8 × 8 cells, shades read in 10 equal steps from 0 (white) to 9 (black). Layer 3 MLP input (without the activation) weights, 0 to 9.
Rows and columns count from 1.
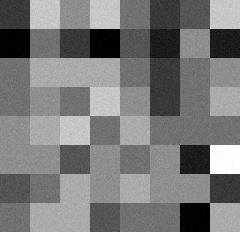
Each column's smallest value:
4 2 2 2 3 4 4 0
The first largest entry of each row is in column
1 1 6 6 4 7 8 7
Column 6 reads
7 8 7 7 5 4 4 5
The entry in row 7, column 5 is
3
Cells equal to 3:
11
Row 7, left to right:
6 5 3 4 3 4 4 7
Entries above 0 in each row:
8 8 8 8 8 7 8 8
